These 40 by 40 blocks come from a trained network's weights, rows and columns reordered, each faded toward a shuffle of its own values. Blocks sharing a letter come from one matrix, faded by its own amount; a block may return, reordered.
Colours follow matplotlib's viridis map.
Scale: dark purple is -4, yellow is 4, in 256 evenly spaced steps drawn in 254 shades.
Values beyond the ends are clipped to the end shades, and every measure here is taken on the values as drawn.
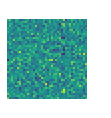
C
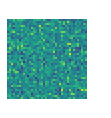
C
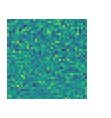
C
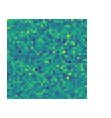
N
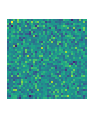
N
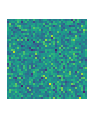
N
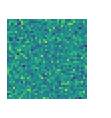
N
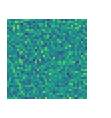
C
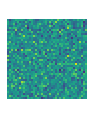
C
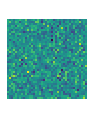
N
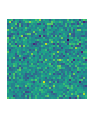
N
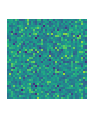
C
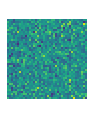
C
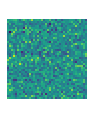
C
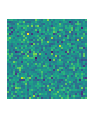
N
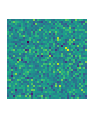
N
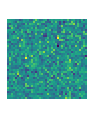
C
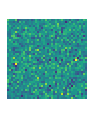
N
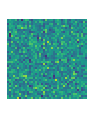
C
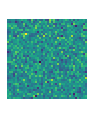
N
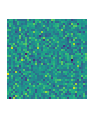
C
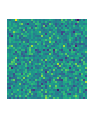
N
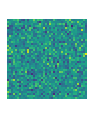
C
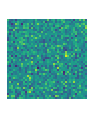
N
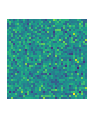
N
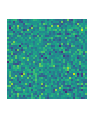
C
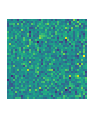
C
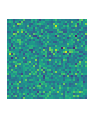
C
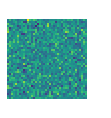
C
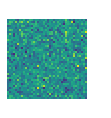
N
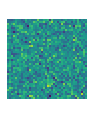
C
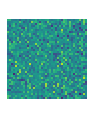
C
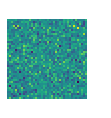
N
